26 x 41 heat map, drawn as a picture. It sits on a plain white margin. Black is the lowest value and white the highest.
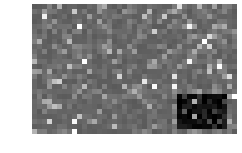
Stripes: none. Odd patch: lower, in the bottom right. Mirror symmetry: none. Roughest part: bottom right. Ninth with the lowest average: bottom right.
